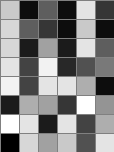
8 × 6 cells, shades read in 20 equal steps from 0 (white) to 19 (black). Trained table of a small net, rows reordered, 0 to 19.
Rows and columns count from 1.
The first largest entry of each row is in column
2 4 2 4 6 1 3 1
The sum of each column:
49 86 68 92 54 89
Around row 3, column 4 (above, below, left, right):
18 16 7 2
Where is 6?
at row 5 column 5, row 6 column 2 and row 7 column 6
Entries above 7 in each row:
4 4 3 4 2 3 2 2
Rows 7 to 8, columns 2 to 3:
2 17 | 3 7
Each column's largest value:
19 18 17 18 14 18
